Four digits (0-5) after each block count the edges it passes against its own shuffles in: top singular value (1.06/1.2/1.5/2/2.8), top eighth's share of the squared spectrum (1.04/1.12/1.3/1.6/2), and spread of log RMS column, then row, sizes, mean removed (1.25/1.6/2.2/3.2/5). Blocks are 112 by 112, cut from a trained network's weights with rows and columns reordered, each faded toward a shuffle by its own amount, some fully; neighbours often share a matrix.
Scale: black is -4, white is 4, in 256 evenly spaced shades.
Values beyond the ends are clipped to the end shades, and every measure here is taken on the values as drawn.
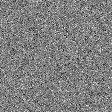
2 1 0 0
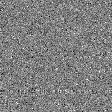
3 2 0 1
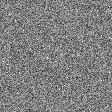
0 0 0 0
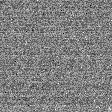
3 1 0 0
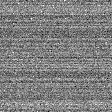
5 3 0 2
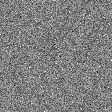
0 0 0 0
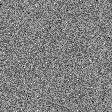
1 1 0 0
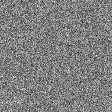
2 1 0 0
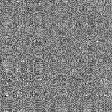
4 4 1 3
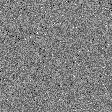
0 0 0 0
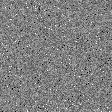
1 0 0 0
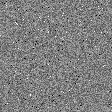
0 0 0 0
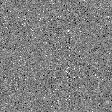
3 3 1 1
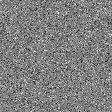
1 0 0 0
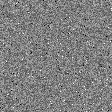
1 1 0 0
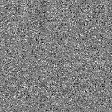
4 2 0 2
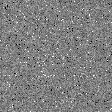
2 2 0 1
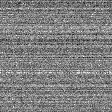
5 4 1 3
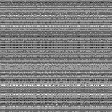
5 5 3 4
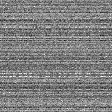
5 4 2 3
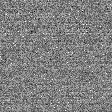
2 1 0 0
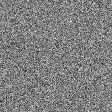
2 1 0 0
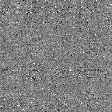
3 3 0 2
